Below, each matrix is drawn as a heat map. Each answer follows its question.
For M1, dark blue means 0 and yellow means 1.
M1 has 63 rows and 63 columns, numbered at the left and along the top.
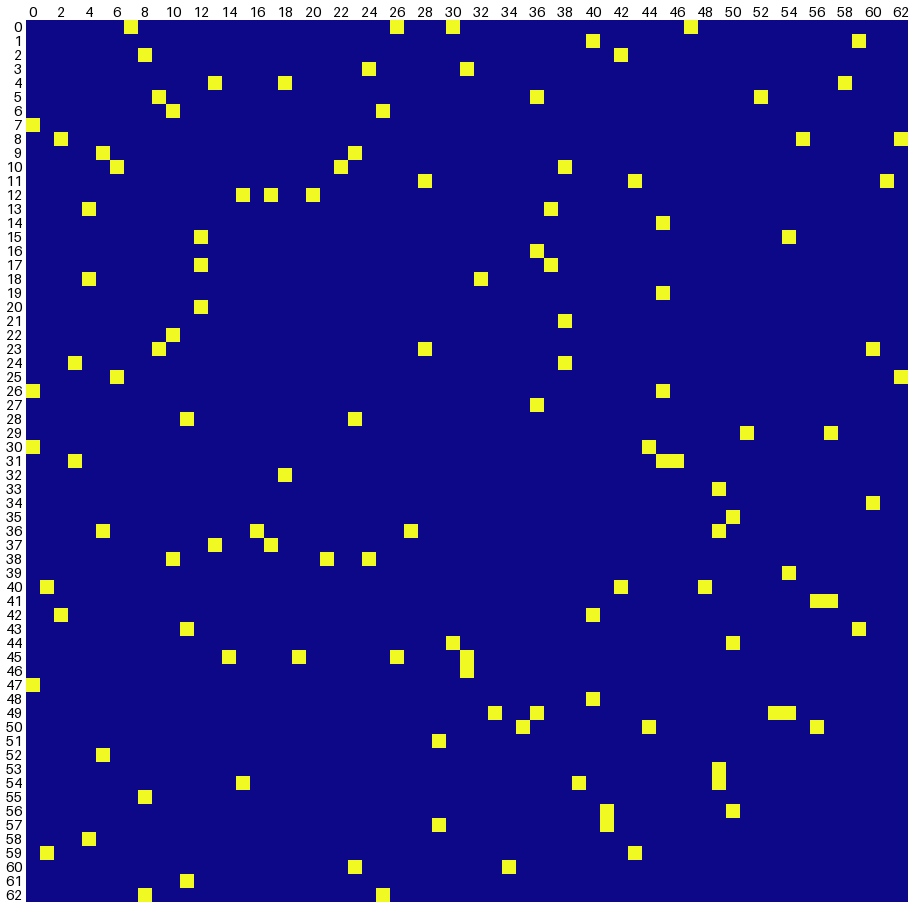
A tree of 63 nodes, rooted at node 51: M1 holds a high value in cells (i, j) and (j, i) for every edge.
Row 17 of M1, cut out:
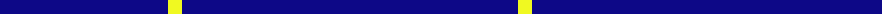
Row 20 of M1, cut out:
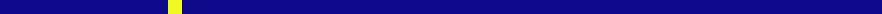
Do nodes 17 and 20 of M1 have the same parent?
yes
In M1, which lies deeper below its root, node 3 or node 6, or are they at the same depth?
node 6
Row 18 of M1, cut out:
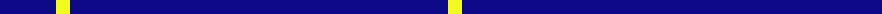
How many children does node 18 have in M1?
1
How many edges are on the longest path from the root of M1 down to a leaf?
41
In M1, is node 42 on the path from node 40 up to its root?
yes
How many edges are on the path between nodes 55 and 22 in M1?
6
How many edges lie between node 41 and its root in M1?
3
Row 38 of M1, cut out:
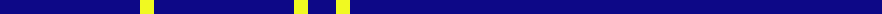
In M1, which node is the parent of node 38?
24
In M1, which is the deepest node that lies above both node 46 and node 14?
45
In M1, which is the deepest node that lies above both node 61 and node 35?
50
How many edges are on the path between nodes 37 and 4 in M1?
2
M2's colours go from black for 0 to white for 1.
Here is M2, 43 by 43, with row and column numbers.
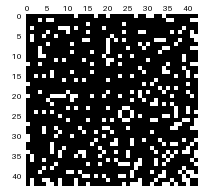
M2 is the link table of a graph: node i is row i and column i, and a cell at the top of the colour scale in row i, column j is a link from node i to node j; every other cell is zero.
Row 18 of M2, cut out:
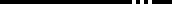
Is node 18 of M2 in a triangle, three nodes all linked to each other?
no
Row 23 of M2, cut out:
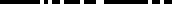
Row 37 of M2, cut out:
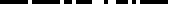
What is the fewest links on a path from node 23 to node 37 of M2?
1
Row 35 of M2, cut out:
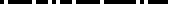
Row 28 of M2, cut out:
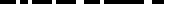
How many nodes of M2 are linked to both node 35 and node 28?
3
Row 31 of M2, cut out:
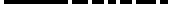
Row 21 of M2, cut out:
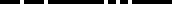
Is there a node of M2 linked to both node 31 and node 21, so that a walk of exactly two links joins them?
yes
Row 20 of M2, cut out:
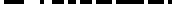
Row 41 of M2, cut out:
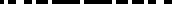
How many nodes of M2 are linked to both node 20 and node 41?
4
